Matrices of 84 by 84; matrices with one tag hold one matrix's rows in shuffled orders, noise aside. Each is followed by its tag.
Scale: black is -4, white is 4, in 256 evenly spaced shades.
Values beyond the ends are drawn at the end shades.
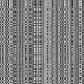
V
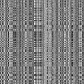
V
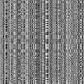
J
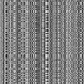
J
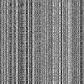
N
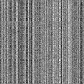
N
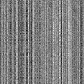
N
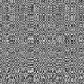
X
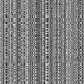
J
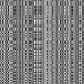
V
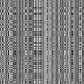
V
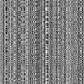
J
